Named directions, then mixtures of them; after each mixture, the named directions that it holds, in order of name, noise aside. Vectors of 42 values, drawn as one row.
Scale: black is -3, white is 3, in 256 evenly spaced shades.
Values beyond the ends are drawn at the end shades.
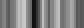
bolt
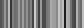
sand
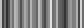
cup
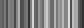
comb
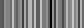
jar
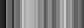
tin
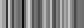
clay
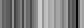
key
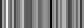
clay, cup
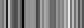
clay, comb, jar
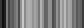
tin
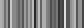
sand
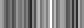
jar, key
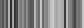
key, sand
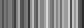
comb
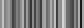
cup, jar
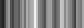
bolt, sand, tin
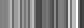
comb, key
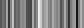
clay, key, sand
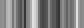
bolt, key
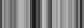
bolt, cup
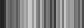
jar, tin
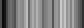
comb, tin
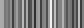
jar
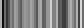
cup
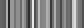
clay, comb, sand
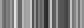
comb, cup, key
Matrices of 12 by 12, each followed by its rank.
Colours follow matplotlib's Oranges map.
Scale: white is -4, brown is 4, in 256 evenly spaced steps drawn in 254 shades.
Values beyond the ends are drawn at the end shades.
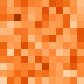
full rank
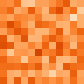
full rank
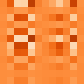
one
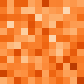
full rank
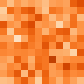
full rank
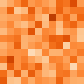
full rank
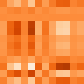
one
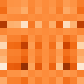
one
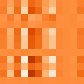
one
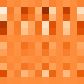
one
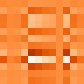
one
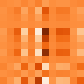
one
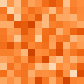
full rank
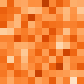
full rank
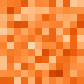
full rank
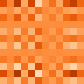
one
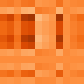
one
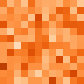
full rank
